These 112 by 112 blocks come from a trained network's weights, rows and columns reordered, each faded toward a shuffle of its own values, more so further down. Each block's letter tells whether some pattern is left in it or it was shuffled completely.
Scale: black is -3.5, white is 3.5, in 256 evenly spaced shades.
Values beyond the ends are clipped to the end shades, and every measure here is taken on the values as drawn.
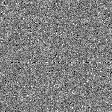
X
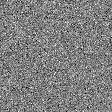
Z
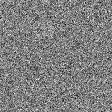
X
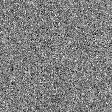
X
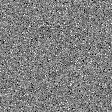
Z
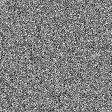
Z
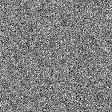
X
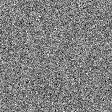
Z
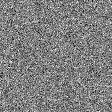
Z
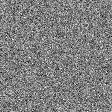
Z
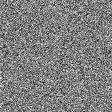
Z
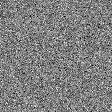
Z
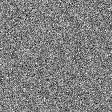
Z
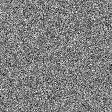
Z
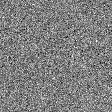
Z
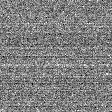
X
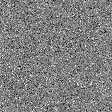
Z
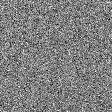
Z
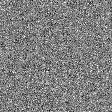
X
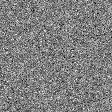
Z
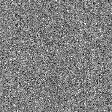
X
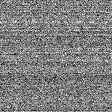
X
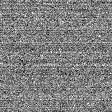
X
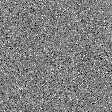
Z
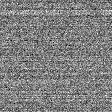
X
